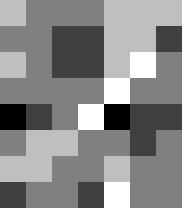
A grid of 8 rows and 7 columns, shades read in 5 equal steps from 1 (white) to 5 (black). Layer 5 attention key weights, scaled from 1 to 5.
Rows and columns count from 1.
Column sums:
24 23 25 25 18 22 25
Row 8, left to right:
4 3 3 4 1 3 3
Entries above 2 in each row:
3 5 4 6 6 5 4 6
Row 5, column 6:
4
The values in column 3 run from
2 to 4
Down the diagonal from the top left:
2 3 4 3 5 4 3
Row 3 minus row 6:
-1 1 2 1 -1 -3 0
